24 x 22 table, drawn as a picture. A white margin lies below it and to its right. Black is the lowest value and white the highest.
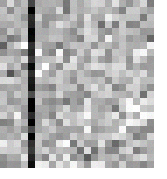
Histogram: skewed, a long tail of low values. Average level on the scale: 70%. Odd lines: column 5.
